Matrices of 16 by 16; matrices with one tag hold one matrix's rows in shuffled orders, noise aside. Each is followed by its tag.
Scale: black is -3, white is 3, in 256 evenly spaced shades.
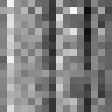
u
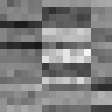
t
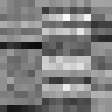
t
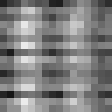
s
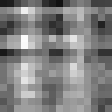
s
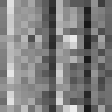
u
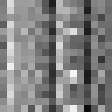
u
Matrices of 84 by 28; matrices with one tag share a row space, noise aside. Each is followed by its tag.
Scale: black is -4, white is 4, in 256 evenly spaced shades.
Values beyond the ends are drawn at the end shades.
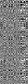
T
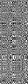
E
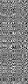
E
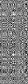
E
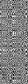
E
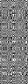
E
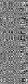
T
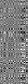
T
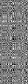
E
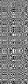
E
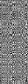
E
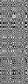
E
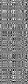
E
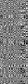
T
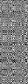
E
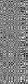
T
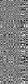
T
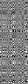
E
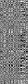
T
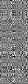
E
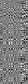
T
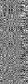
T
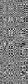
T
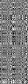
E
